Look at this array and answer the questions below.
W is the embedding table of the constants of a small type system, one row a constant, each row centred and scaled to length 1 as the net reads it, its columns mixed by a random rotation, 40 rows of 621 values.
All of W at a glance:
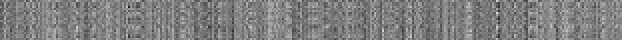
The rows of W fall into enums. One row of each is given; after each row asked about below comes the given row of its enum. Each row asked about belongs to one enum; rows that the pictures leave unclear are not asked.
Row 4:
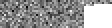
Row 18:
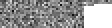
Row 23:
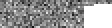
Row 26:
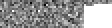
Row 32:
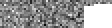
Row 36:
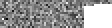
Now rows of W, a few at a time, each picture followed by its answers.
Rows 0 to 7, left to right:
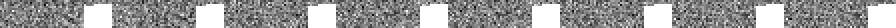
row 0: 26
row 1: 32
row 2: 18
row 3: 4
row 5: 18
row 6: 36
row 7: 36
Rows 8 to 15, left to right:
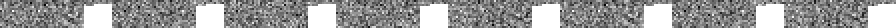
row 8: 26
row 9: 4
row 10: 18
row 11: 23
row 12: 32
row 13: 26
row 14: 4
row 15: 32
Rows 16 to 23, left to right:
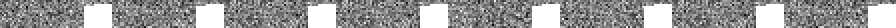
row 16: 4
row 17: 23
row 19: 18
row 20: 32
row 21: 36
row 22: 18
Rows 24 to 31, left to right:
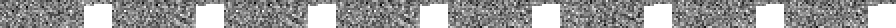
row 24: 4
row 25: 26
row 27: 26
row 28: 23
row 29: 32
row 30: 23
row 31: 23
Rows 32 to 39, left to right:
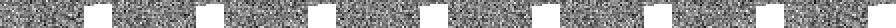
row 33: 18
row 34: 23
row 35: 36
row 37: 18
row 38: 23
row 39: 32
